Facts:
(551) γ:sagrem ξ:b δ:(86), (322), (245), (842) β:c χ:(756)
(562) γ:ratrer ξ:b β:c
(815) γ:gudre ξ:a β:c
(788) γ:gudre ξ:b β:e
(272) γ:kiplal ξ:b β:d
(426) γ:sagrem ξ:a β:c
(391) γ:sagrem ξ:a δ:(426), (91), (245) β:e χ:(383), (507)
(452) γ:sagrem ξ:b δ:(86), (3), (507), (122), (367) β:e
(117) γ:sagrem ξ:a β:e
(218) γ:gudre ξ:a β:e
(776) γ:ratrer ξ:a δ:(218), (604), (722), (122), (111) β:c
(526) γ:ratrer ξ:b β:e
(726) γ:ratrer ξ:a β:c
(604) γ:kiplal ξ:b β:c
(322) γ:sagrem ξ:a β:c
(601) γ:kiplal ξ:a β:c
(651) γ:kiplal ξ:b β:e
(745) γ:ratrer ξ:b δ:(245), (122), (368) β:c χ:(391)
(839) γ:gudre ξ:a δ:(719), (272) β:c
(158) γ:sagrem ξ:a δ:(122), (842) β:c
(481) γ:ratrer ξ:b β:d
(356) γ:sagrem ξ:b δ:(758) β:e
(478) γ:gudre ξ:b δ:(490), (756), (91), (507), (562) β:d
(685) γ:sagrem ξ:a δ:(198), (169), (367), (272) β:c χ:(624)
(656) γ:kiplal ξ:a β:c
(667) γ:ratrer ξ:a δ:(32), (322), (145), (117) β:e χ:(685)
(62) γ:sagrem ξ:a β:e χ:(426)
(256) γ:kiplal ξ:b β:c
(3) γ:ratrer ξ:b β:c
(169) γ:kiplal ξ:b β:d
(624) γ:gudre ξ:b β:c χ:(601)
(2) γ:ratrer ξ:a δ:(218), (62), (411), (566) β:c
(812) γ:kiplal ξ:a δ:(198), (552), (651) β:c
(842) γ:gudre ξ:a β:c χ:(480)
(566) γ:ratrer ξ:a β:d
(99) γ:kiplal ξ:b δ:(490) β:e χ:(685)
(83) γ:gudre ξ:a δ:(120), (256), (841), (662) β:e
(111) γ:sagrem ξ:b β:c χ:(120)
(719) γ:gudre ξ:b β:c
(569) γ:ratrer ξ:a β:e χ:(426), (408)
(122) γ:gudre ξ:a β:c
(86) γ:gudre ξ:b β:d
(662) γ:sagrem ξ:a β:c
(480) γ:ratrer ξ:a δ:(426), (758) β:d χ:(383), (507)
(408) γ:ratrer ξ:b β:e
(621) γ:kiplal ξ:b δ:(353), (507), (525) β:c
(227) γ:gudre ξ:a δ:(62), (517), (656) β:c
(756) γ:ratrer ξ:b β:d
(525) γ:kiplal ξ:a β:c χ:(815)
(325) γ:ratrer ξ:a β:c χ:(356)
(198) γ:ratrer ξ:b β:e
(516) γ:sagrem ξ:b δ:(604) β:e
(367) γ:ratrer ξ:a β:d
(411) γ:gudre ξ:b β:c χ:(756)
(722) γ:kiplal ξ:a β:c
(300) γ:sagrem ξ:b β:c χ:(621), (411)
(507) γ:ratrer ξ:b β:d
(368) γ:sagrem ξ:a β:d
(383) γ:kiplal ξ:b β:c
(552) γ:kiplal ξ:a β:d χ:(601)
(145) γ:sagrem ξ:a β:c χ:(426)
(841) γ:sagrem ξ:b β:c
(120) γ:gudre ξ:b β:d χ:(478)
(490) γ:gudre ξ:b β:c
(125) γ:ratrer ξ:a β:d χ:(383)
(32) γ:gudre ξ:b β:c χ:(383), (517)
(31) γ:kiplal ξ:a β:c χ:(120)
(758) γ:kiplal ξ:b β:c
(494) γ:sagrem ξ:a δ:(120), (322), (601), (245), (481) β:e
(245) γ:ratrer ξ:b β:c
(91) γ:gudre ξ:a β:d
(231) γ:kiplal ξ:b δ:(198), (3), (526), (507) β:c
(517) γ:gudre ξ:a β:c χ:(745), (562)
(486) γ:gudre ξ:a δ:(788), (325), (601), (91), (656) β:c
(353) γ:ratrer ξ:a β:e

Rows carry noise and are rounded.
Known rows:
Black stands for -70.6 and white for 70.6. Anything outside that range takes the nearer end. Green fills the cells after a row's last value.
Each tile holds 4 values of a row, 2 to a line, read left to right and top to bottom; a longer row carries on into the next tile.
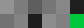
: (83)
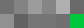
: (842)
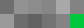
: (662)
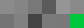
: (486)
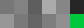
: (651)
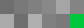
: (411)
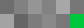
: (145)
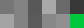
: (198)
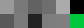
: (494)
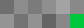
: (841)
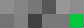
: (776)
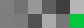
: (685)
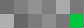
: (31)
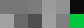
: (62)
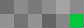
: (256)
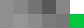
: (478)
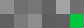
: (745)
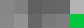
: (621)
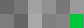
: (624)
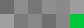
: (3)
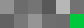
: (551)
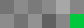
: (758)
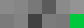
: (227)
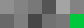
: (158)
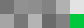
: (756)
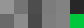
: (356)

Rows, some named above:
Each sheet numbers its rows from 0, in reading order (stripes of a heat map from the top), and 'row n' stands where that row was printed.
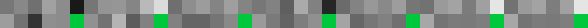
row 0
(353)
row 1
(481)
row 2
(601)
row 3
(526)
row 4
(517)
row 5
(367)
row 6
(367)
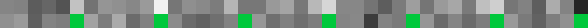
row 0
(231)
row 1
(272)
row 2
(122)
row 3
(91)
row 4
(839)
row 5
(368)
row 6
(526)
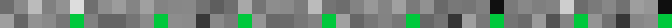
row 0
(552)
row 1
(601)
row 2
(812)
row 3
(426)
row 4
(325)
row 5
(667)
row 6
(245)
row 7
(218)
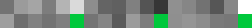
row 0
(566)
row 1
(99)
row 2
(478)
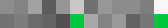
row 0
(480)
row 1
(507)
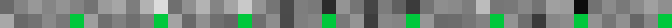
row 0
(525)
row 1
(566)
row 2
(125)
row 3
(516)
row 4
(452)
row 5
(426)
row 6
(117)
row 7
(604)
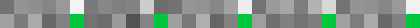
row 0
(272)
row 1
(245)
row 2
(169)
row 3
(566)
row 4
(272)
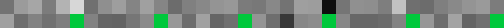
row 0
(566)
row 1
(601)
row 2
(32)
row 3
(117)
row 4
(322)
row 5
(32)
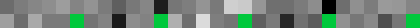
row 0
(300)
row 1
(83)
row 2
(120)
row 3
(391)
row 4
(383)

